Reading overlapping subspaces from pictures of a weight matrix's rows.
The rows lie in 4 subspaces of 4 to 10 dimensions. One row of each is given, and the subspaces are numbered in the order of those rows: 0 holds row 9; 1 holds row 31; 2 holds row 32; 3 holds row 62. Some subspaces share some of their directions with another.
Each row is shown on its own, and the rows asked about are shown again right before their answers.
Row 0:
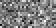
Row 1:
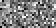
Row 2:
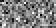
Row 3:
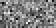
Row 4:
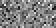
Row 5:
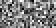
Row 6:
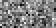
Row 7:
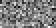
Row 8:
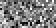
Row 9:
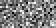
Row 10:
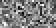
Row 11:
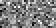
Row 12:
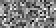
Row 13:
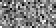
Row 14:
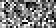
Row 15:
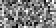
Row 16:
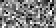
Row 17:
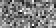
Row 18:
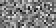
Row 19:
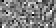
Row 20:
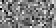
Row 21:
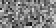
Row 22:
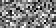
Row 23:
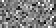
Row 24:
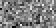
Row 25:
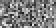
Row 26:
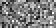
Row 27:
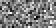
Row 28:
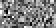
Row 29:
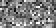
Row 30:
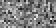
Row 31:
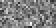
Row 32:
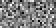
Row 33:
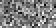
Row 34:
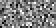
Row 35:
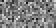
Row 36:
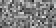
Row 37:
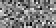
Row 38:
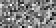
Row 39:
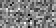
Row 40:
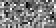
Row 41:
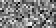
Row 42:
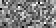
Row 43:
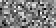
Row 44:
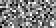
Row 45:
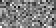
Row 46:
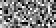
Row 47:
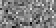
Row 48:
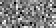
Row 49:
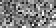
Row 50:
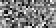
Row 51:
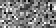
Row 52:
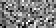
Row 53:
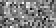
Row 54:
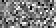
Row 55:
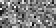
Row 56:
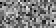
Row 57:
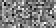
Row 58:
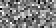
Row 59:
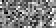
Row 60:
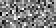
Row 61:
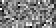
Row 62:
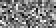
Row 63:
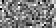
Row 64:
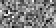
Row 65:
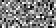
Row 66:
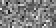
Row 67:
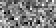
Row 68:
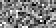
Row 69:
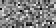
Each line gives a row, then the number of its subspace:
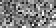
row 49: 0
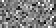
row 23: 3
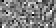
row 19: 1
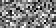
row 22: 0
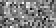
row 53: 3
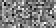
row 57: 3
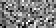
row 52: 3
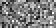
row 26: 1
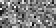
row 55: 0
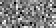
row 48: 0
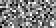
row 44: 0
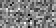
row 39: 3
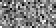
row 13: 3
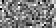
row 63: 2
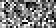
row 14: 3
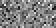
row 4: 1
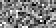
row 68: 3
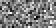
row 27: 3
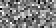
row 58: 0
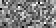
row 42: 1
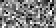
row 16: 1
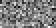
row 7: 0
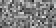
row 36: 2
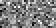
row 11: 0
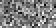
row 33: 0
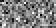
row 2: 1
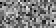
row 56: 3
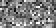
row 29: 3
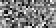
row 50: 0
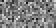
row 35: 1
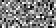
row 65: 1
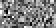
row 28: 1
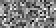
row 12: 3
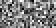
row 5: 2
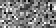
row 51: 1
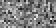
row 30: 1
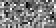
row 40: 3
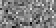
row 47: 1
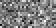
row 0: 3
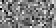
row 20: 2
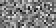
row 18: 0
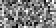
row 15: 3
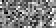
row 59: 0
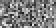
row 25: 3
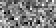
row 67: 1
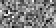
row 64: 1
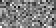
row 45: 0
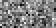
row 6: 1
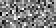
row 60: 0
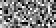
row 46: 3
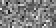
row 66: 3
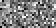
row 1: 2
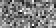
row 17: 2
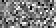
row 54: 3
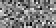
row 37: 2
